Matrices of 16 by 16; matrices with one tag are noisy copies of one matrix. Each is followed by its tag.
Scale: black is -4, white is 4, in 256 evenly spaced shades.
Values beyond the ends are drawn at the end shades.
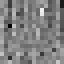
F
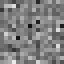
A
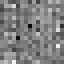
A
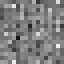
A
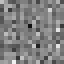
A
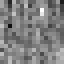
F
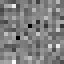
A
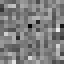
A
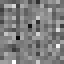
A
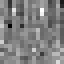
F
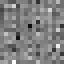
A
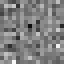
A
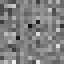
A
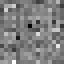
A
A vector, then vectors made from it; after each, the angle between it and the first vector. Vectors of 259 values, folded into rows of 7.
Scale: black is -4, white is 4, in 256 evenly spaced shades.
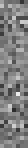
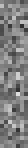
nearly parallel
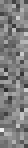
orthogonal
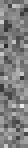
orthogonal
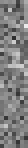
orthogonal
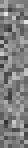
partly aligned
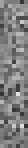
nearly parallel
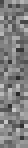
nearly opposite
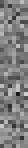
nearly opposite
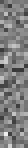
orthogonal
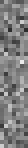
partly aligned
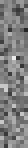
orthogonal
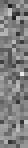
partly opposed
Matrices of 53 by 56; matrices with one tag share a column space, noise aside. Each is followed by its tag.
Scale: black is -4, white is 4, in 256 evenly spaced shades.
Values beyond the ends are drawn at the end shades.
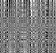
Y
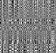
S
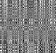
S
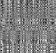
S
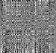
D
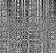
Y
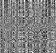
Y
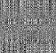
S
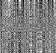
Y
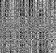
Y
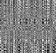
S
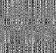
S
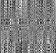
S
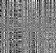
Y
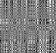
S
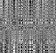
S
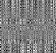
S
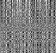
Y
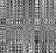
S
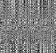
S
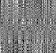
S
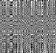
D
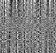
Y
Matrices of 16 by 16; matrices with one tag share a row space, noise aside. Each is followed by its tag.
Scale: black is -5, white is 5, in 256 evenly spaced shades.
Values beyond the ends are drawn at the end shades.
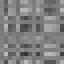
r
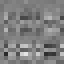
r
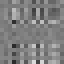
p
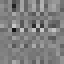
p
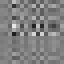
p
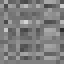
r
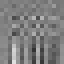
p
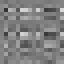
r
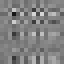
p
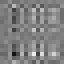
p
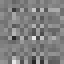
p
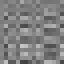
r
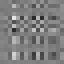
p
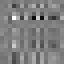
p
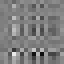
p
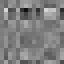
r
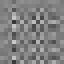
p
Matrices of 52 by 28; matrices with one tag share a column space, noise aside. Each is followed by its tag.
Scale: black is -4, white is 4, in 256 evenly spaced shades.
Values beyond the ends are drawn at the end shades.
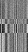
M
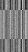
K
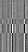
M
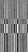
M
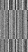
K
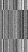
K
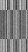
K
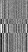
M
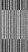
K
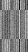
K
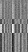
M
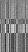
M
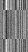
K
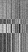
M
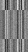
K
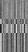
M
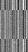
K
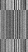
K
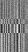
M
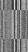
K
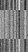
K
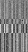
M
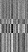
M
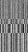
M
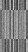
K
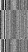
K
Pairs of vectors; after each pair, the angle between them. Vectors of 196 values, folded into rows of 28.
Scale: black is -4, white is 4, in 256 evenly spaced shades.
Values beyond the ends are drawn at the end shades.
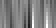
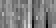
nearly opposite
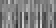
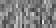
partly opposed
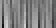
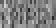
partly aligned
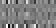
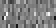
partly opposed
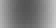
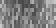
partly aligned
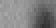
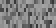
orthogonal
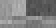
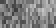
partly opposed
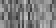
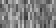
nearly opposite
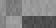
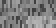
partly opposed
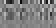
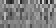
nearly parallel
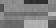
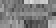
nearly opposite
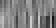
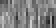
nearly parallel
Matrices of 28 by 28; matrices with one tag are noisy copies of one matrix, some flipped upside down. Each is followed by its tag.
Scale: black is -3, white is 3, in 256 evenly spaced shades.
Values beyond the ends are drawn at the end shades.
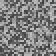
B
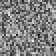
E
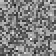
B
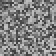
B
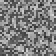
B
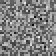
E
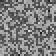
B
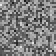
B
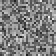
E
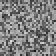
E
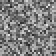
B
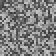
B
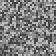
B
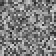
B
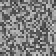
E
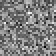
B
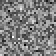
B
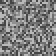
E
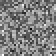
B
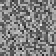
E
